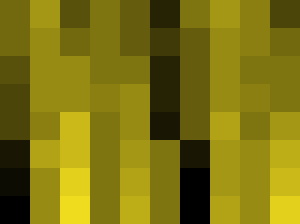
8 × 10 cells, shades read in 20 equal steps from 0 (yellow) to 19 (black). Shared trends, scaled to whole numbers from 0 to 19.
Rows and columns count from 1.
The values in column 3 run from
0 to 12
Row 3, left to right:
12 7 7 9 9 16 11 7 9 9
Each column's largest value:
19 8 12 9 11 17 19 7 9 13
